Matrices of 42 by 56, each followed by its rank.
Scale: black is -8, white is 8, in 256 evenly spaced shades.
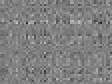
five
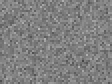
full rank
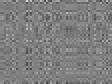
three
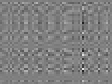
two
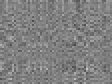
five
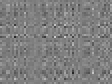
three
